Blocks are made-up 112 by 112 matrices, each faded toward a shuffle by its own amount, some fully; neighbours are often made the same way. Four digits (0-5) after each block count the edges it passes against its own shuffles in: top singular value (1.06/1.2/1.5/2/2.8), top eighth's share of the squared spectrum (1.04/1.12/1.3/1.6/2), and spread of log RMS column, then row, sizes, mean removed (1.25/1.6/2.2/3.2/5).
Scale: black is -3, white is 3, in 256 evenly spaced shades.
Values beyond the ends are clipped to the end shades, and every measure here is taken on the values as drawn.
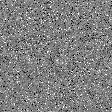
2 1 0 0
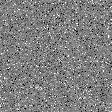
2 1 0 0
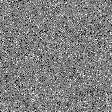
2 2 0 1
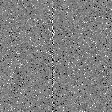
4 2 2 0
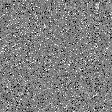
3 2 0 0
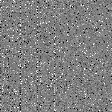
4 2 2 0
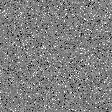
1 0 0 0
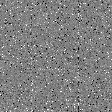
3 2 1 0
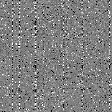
4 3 3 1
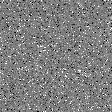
1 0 0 0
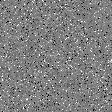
0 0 0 0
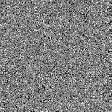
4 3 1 1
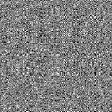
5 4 3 3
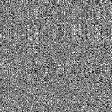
4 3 2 2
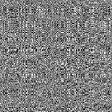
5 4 3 3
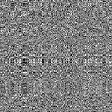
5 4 3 3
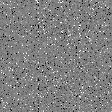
3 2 1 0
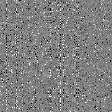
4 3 3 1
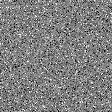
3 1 0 1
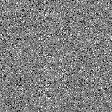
4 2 1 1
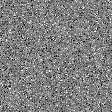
2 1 0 0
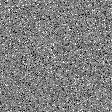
2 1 0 0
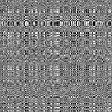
5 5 4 4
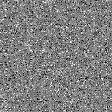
4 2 1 1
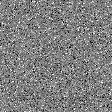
2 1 0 0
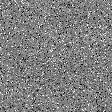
0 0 0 0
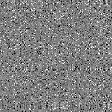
4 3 2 2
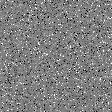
0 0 0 0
